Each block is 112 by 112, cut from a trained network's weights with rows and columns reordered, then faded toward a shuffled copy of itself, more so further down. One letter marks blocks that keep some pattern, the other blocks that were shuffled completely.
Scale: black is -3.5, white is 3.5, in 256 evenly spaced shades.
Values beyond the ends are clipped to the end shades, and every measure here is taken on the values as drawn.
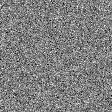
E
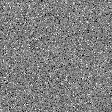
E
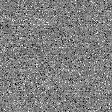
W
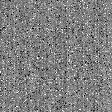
W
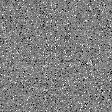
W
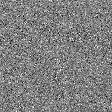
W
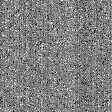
W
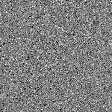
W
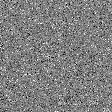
E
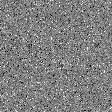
E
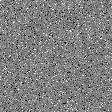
E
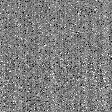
W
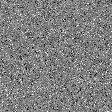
E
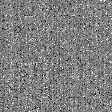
W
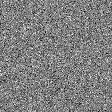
E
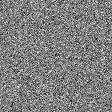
E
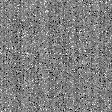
W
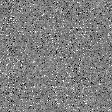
W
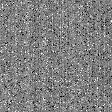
W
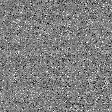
W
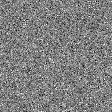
W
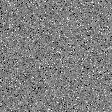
E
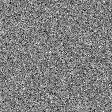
E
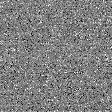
W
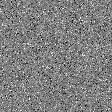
E
